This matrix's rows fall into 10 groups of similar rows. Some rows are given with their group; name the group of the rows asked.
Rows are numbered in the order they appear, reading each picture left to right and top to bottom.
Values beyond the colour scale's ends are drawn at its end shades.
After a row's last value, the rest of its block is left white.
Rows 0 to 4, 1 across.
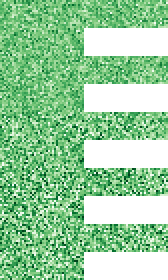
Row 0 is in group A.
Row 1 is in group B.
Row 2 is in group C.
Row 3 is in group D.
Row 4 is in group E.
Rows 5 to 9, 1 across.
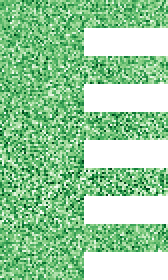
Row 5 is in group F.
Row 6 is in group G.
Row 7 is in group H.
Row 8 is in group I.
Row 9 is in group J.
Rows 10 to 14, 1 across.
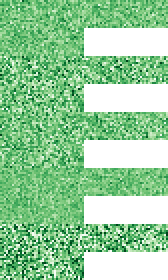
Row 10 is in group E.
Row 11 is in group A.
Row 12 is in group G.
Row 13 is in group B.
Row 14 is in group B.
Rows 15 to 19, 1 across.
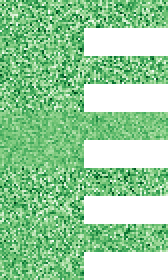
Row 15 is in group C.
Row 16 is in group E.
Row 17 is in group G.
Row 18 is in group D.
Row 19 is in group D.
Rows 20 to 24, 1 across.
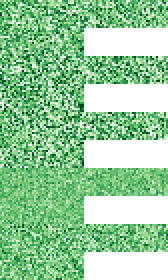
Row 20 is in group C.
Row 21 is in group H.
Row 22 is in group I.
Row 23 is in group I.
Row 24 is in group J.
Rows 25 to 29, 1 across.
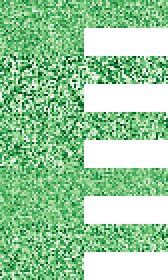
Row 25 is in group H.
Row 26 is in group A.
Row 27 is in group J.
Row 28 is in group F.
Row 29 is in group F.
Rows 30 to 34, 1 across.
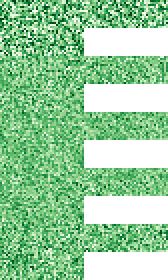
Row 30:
A
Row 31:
I
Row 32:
H
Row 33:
C
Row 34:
B
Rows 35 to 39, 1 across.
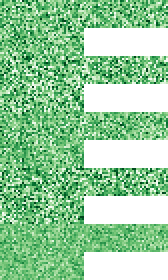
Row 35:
E
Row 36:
A
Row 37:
B
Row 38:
H
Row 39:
D
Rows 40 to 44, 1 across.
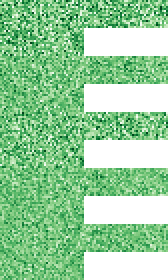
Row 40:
B
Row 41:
D
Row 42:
J
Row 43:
G
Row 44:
I
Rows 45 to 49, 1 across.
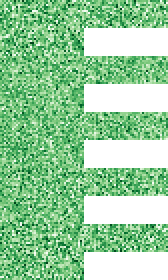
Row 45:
A
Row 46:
C
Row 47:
B
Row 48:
J
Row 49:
E
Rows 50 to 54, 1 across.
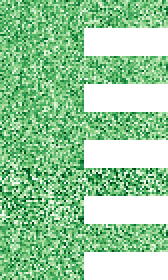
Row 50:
B
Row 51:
B
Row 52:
H
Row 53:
H
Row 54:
F
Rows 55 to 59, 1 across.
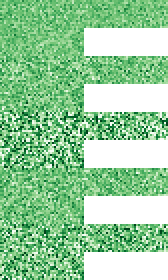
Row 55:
D
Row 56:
C
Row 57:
G
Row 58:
A
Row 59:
A
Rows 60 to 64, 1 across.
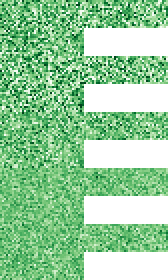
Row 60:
B
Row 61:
C
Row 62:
H
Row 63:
G
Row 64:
B
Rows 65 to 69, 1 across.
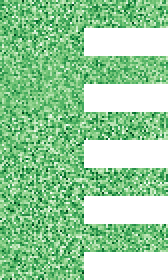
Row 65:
D
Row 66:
G
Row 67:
I
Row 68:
F
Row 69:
F
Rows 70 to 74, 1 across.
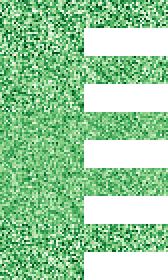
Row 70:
H
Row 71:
A
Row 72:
A
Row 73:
A
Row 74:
E
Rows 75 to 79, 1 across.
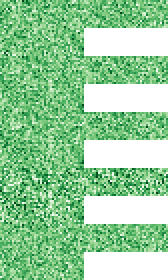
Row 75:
A
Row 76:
H
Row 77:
H
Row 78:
H
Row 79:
J
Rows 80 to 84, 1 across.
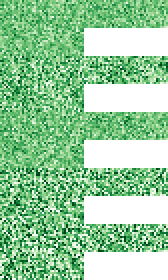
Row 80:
D
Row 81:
B
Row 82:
D
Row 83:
F
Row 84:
A
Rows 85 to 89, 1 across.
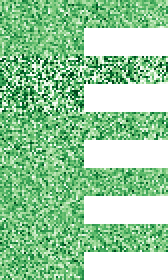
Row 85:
G
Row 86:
B
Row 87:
J
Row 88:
D
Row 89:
E
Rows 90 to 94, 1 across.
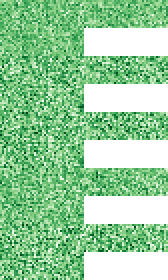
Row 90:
B
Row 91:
H
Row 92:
H
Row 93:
G
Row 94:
I
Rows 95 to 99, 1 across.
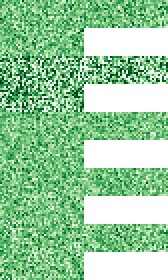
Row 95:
D
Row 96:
B
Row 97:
F
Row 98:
A
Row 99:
A
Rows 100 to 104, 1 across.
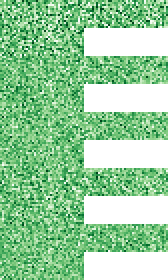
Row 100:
I
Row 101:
B
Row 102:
C
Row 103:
G
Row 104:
I
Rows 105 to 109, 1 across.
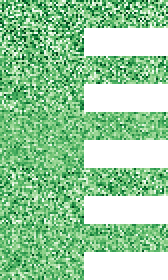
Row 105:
H
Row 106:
J
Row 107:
J
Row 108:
A
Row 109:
F
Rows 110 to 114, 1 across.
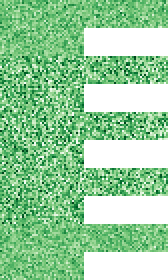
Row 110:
J
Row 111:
H
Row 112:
D
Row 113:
B
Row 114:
A
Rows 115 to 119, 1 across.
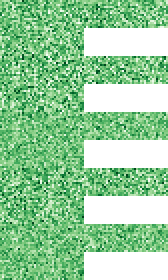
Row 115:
G
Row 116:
J
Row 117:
J
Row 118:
H
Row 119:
C
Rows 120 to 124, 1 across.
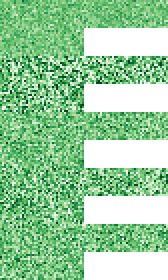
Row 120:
A
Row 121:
C
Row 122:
H
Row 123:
B
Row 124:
J
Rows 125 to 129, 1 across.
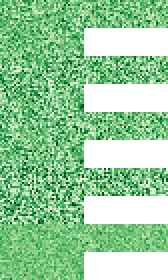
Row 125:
E
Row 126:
H
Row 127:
C
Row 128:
F
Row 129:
C
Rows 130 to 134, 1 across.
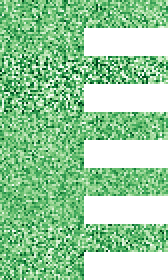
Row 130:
G
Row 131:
G
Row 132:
I
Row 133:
H
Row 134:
I
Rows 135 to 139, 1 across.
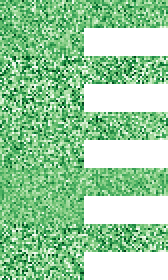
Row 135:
D
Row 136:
A
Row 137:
G
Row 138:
I
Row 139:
A
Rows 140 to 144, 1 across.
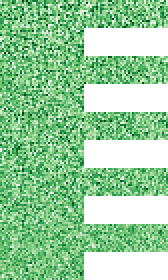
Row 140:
I
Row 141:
I
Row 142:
J
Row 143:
J
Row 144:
C
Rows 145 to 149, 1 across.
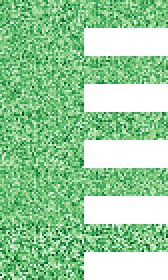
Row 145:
E
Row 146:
F
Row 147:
J
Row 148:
F
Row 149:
F
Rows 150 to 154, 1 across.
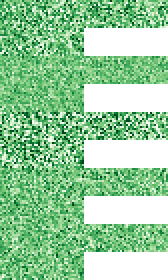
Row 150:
D
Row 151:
F
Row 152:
H
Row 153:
F
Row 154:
C
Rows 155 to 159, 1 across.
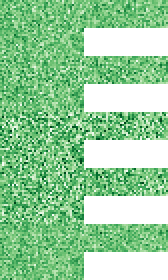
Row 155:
D
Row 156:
B
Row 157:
C
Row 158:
D
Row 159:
B
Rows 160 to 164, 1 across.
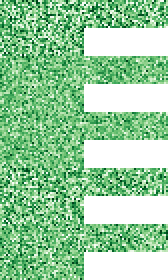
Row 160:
I
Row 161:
A
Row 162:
F
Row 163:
A
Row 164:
B
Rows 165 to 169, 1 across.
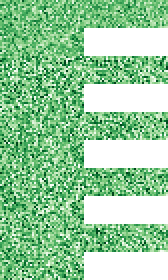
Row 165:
D
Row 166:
F
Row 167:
B
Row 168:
D
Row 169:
G
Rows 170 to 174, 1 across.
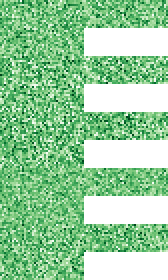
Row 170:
J
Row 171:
A
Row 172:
D
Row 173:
J
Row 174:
D
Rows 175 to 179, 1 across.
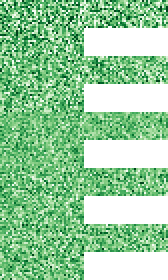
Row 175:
B
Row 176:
G
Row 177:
B
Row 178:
D
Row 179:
F
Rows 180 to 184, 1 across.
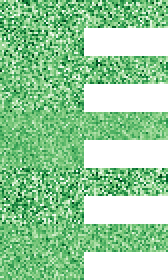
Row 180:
H
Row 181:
G
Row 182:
B
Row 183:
B
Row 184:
E
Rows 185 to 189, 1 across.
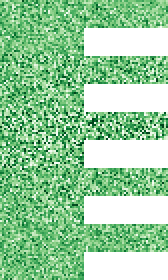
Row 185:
G
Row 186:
E
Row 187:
I
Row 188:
E
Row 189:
H
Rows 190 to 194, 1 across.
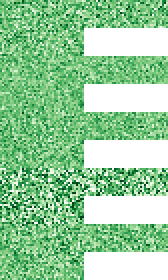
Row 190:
J
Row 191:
C
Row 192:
D
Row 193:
C
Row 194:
E
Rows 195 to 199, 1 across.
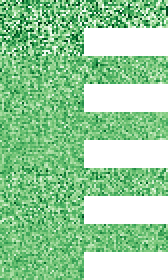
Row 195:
B
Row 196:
G
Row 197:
G
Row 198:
F
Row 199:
J
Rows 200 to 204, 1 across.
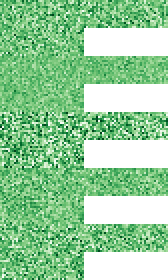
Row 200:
I
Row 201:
D
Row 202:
G
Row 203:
H
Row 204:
C
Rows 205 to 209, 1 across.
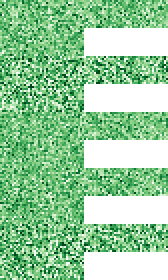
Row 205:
C
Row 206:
J
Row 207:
B
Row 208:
B
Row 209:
E
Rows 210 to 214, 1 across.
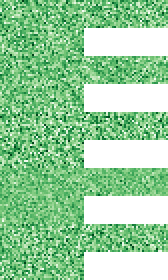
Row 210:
H
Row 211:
A
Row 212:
F
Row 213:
C
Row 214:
I
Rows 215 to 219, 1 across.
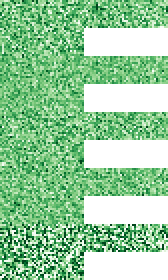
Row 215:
G
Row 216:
E
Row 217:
C
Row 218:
F
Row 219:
D
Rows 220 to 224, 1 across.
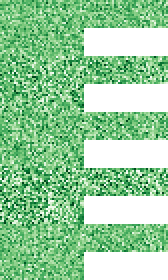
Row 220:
F
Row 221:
D
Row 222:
J
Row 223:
H
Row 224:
I
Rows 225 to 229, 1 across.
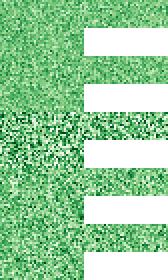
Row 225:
B
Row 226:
E
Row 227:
E
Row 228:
C
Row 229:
J
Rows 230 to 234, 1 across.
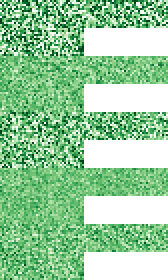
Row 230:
H
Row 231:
C
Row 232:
A
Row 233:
H
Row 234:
H
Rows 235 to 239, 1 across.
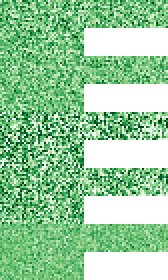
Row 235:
E
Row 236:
F
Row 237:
B
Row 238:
B
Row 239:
I
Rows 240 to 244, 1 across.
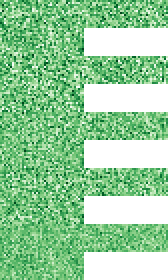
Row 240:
H
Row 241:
A
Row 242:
I
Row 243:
F
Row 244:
B
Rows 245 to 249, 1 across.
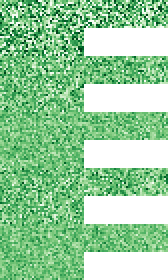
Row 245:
C
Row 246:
D
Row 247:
F
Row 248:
B
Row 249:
G
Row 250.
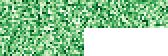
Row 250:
G
